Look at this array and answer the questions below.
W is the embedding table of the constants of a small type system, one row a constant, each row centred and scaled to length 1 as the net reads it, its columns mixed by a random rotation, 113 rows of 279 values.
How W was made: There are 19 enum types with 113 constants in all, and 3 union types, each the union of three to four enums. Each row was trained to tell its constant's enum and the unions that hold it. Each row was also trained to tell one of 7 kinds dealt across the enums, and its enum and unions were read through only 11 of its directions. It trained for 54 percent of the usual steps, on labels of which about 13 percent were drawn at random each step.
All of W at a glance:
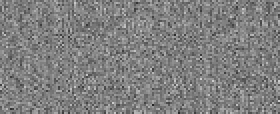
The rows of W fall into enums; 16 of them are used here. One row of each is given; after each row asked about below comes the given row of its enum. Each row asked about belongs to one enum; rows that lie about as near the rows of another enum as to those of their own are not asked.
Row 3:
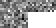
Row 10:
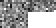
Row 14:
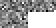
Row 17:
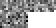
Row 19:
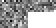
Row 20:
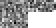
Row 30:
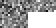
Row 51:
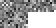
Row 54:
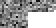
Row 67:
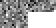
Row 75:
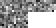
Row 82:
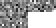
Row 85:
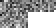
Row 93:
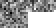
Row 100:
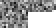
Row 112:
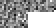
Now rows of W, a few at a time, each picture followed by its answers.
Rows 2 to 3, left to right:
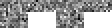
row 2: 10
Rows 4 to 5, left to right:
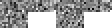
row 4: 100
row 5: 19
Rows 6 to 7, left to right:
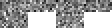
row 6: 82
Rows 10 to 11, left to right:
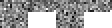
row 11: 54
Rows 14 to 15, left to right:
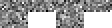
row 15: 112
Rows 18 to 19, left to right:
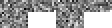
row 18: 30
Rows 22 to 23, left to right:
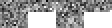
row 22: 93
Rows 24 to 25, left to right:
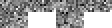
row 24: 93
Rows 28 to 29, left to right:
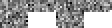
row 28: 17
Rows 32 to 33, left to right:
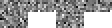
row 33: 14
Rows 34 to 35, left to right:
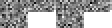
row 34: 67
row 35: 67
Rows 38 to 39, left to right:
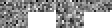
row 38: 93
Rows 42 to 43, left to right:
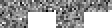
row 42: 30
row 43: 10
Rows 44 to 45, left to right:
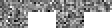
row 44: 67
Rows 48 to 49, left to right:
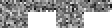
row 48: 3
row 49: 20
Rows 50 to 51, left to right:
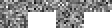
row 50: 112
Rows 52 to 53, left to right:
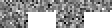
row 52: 17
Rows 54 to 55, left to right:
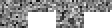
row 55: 10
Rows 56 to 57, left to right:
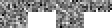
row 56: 67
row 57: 3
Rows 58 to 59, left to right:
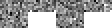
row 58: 54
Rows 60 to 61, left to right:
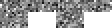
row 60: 14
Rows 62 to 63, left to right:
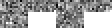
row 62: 85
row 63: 93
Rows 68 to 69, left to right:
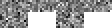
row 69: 51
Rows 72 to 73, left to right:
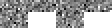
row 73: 67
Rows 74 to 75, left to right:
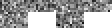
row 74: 20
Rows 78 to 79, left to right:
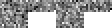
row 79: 3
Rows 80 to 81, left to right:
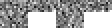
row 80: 82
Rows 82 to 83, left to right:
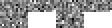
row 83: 10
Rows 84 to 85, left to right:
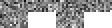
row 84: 85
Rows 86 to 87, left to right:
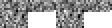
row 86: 3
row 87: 3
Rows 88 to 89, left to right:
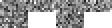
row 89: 17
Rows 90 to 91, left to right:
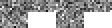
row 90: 85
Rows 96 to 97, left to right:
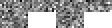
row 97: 93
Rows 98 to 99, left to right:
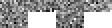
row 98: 14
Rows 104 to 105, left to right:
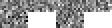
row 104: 17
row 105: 17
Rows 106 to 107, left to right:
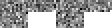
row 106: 20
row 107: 30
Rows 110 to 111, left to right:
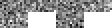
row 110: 20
